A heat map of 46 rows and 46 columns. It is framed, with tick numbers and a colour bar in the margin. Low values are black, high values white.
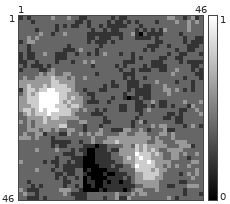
Slope: none. Grain: blotchy. Odd patch: lower, in the bottom middle. Mirror symmetry: none. Odd rows or columns: none. Ninth with the highest average: middle left. Bumps: two.
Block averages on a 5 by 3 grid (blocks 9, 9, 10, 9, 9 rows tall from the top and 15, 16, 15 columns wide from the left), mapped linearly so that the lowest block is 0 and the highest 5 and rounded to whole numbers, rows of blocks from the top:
111
211
511
123
102
